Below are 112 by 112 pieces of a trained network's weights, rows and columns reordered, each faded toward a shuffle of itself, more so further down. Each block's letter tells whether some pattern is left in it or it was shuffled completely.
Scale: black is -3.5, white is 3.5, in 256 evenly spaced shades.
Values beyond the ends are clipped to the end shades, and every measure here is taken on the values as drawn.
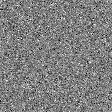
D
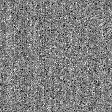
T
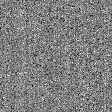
T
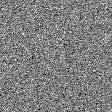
D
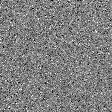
D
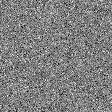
D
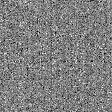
T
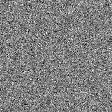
T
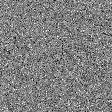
D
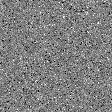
D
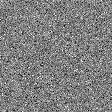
D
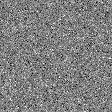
D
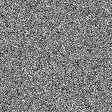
D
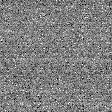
T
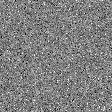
D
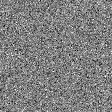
D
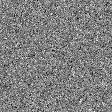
D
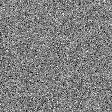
T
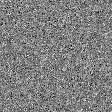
D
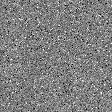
D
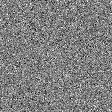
D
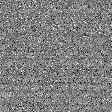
T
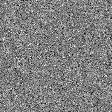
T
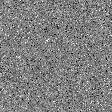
D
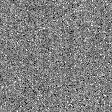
T
